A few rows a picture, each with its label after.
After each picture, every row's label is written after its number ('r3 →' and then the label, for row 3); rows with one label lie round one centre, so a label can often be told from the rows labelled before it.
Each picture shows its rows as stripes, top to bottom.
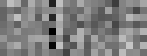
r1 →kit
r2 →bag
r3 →kit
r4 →bag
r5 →kit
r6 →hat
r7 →kit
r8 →hat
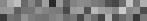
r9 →kit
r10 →hat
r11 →bag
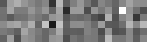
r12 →kit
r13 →hat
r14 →bag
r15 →kit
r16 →bag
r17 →bag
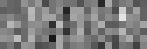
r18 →bag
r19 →hat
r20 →hat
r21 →kit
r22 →hat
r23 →kit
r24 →bag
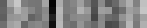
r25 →kit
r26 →kit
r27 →kit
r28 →kit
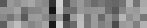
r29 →kit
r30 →kit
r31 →hat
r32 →kit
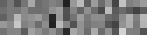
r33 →hat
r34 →bag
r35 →kit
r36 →kit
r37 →hat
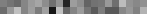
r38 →hat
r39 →kit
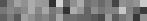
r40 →kit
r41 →hat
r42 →bag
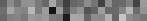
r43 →bag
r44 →kit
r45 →hat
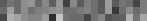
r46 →bag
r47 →bag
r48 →kit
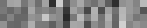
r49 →kit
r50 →hat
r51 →hat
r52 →hat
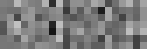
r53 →kit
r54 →bag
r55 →bag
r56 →kit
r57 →kit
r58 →bag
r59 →bag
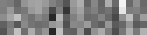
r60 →hat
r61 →hat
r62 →kit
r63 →bag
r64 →kit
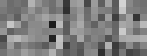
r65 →hat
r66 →hat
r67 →bag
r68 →kit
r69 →hat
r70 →kit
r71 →bag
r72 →bag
